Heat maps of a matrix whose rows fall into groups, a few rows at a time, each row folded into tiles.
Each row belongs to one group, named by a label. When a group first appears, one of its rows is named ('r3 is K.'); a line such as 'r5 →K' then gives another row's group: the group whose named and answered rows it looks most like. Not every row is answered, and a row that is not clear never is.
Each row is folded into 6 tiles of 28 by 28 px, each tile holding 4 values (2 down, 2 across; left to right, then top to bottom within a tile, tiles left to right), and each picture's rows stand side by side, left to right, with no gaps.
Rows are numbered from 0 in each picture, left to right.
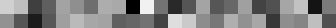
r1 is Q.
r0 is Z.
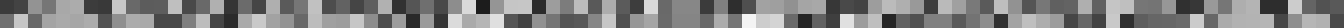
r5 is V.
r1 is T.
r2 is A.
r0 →Q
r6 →V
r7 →Q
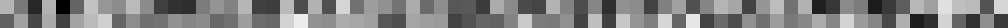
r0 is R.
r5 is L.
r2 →V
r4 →R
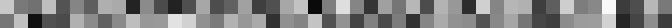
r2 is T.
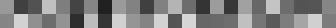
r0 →A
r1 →R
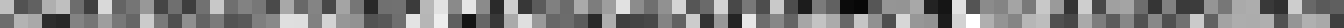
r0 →T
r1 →A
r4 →R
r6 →V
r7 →Q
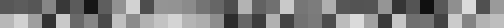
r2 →A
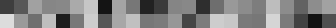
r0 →Q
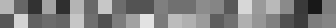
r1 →V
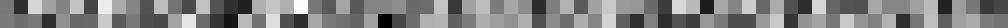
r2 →T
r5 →Q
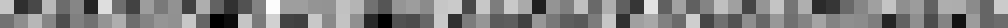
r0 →T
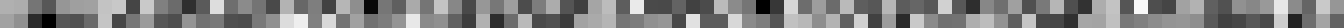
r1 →A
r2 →Z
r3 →R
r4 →A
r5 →R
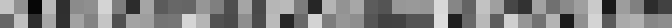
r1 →V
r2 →L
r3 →Q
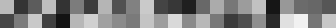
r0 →T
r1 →A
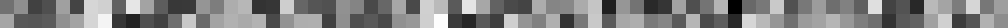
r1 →Q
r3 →Q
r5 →L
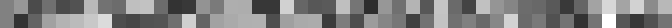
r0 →Z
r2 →T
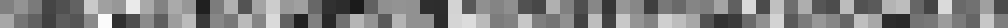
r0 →L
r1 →Z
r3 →A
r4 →V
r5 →T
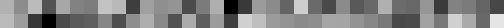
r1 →R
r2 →A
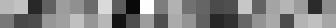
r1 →V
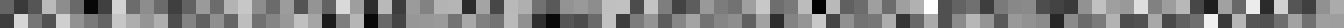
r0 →A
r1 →Q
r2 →R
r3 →L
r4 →Q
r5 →Q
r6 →L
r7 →T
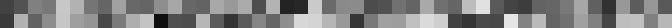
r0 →Q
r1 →T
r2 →Z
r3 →A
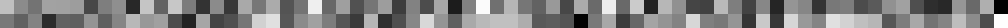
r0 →T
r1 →T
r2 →T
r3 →V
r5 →A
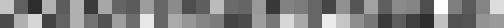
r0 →T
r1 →A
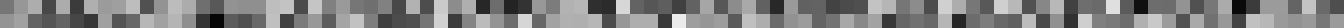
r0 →L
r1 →L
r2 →V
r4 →Q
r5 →V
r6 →R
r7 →R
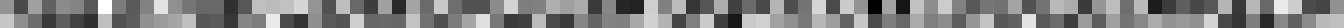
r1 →L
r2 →R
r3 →T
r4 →T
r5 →R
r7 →V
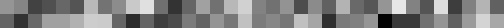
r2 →T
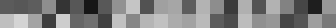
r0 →A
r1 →V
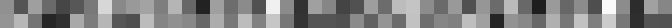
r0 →L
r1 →Z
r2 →Q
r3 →Z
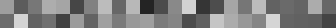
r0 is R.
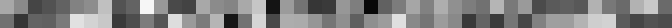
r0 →Z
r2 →Z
